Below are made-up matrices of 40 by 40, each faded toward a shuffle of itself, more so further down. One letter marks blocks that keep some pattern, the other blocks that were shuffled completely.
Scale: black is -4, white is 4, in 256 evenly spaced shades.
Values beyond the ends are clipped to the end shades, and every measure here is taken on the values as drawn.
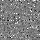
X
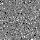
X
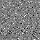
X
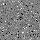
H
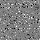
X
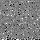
X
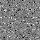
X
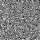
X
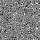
H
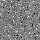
H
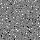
H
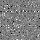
X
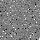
H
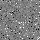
H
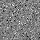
H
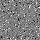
H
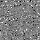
X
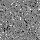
H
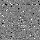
X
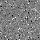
H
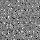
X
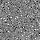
H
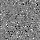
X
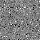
X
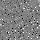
H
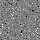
H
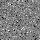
H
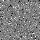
H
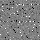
X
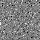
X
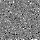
X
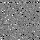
X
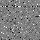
X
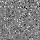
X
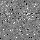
X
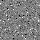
H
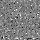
X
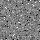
H
